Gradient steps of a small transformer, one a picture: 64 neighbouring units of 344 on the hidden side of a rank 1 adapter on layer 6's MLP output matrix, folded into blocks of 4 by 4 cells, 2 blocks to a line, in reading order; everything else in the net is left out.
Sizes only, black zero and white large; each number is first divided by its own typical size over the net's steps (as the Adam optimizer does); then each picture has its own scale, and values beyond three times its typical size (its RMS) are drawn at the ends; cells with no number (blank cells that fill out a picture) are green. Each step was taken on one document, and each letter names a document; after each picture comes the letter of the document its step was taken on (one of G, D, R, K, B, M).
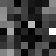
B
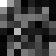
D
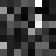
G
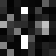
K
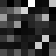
G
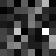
B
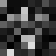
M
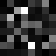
M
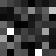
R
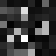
M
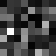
R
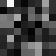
D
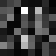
K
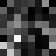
B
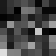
B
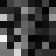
R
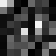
D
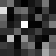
M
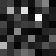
K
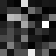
R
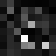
K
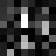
K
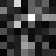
B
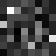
B
